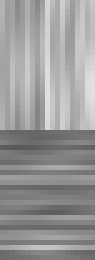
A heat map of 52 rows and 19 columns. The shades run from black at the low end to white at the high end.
The table splits into 2 rows of 1 panel. Panel 1,1: high, streaked downward. Panel 2,1: middling, streaked across.
